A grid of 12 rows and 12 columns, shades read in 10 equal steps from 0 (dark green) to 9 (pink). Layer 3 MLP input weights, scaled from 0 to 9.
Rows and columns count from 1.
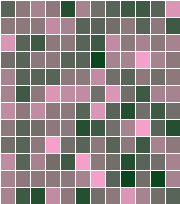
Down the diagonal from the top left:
3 5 2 5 5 7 8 4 5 3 0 3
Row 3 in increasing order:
2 2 3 3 5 5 5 5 6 6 7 8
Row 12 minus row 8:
1 -1 -3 2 0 0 2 1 2 -3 1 2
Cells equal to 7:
9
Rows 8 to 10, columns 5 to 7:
5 1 2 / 4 3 5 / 2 9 5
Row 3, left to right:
8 3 2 5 5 3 2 7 5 6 5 6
